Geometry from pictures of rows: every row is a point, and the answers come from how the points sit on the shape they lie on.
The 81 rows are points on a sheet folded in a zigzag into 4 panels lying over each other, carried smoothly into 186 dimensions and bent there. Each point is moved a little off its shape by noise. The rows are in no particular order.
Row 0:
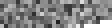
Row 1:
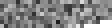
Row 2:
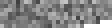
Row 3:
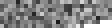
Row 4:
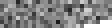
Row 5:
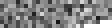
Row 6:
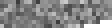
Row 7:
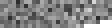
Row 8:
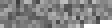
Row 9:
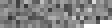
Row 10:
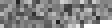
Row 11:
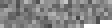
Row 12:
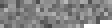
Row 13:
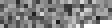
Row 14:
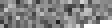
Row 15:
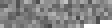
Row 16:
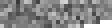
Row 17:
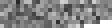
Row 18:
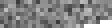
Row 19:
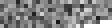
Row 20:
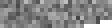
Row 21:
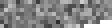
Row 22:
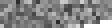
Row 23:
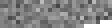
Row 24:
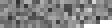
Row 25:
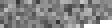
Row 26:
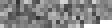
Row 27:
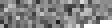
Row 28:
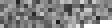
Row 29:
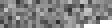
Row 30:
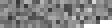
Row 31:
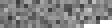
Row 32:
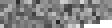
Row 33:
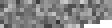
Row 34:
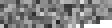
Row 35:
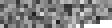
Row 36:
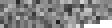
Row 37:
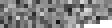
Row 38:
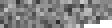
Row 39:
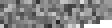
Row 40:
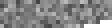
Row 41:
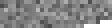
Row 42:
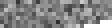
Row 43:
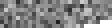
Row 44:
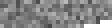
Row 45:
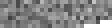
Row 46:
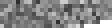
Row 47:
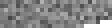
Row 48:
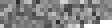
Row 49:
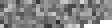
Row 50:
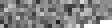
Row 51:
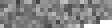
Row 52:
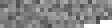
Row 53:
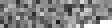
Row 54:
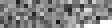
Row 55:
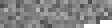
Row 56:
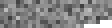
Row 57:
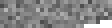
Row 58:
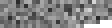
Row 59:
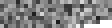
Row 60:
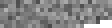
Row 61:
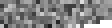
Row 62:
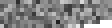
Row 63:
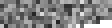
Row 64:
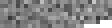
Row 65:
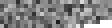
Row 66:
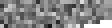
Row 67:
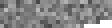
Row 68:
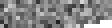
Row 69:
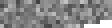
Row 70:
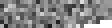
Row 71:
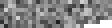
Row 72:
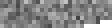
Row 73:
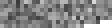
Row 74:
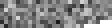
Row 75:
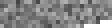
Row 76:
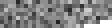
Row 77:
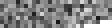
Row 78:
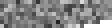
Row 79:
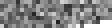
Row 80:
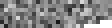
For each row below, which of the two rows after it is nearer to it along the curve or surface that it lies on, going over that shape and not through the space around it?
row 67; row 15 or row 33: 33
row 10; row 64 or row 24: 24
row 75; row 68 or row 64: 64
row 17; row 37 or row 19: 19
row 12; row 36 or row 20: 20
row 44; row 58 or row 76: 76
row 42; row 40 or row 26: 40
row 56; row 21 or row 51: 51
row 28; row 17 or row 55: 17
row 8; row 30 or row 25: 25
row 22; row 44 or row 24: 44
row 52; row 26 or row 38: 38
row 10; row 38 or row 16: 16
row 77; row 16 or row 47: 16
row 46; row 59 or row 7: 59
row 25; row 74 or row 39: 39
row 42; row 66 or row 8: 66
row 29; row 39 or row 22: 39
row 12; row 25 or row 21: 21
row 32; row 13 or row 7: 13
